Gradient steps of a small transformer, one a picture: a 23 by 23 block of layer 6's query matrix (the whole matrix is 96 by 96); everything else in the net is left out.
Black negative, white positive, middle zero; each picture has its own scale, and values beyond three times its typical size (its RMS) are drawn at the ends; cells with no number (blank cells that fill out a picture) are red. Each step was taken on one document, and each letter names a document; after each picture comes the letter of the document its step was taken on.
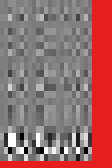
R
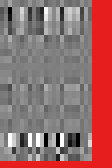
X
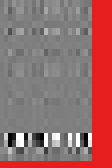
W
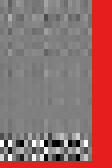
W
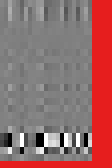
R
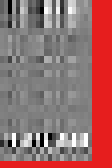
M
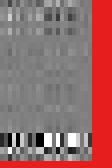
M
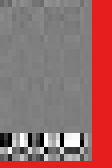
X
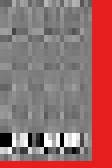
X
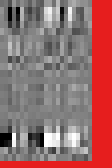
M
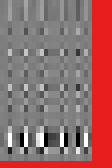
R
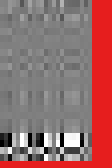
X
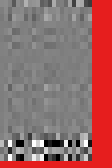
W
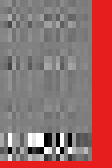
M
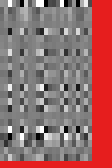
R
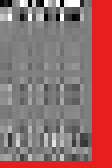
X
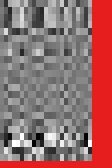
R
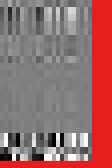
M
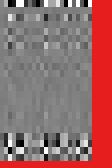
W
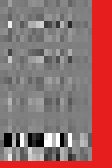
M
